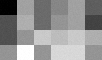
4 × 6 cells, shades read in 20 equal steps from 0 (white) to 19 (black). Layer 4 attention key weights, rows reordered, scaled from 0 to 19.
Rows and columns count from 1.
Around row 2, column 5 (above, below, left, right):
7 4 8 14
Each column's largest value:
19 8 11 9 7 14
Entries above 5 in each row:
6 6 3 3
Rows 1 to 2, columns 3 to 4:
11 9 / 11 8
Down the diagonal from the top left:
19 6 4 3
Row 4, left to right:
8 0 8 3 3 8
